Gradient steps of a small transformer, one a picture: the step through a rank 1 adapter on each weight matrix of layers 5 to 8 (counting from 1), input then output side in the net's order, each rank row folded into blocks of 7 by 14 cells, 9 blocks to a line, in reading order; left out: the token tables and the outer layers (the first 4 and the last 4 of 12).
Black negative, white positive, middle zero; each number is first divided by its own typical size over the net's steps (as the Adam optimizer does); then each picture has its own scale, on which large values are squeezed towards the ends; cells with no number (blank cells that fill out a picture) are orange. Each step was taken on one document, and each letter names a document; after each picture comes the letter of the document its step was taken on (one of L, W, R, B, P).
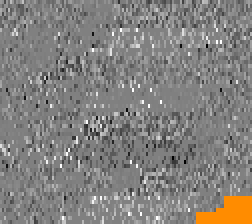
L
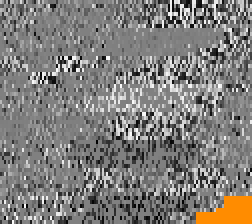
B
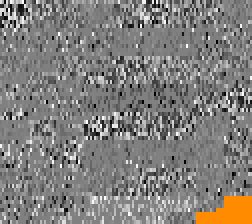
L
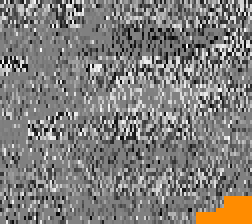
B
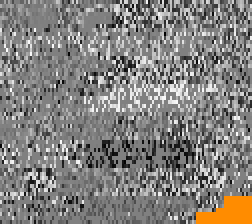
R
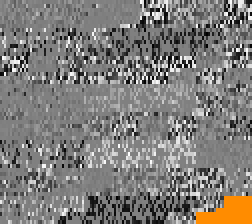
R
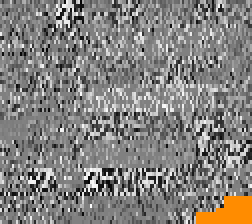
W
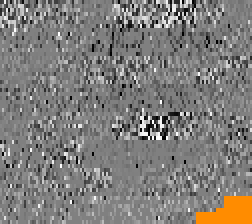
L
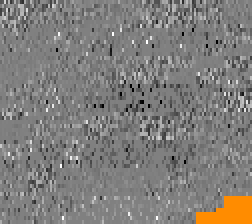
L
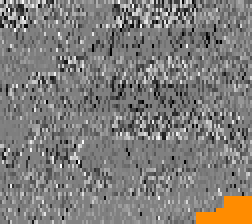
L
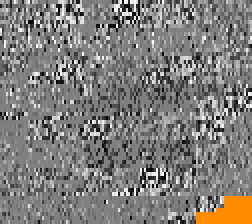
R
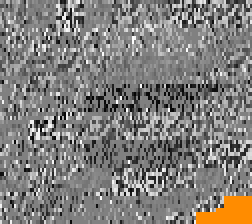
W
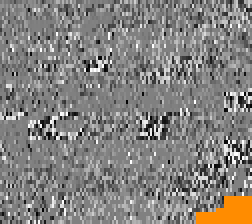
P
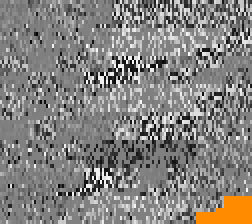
B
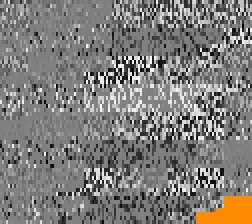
B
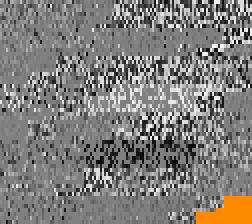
B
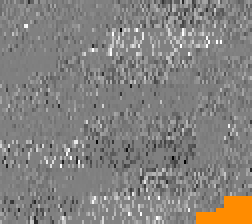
L
